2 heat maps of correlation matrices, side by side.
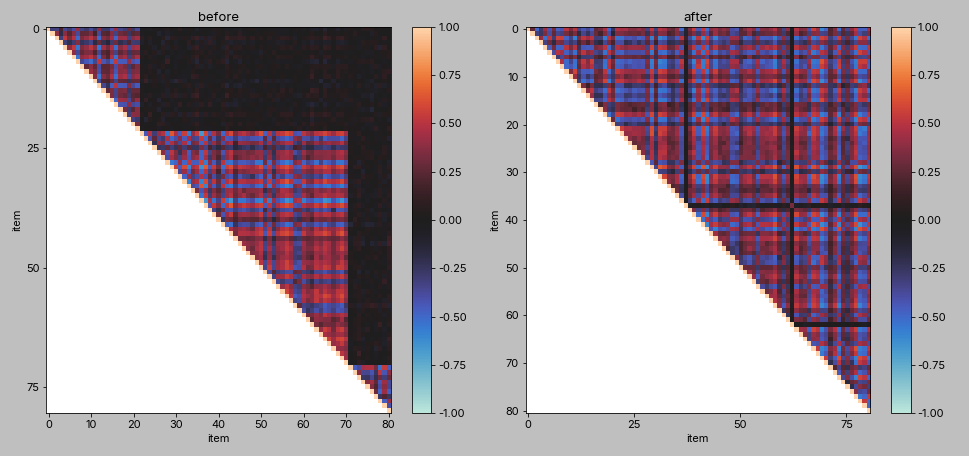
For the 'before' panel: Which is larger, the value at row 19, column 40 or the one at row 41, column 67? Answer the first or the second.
the first
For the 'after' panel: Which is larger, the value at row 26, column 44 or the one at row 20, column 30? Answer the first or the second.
the first
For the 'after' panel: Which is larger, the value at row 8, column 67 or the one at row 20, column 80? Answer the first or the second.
the second
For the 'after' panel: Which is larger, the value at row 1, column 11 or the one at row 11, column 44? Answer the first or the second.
the second
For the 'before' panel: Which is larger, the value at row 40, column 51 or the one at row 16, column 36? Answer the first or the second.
the second
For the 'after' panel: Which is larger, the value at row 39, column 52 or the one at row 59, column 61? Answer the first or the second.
the first
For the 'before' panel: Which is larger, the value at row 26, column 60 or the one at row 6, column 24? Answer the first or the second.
the first
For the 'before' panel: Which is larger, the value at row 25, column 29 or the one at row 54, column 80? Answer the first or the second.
the second
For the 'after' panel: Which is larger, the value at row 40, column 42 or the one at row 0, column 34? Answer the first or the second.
the first
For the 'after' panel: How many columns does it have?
81
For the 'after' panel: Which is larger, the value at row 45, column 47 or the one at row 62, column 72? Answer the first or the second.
the first
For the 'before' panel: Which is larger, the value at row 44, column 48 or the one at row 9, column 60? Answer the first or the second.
the first
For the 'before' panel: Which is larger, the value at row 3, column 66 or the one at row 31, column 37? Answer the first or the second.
the first
